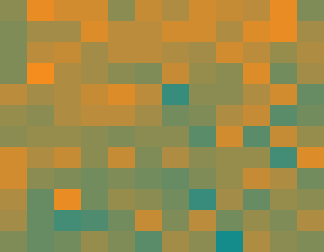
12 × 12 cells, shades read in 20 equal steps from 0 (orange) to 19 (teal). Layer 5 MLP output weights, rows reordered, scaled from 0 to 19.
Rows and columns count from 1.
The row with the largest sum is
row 12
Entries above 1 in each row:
10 11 12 11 12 12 12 12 12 11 12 12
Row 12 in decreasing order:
19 13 12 11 10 10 10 9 9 8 7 6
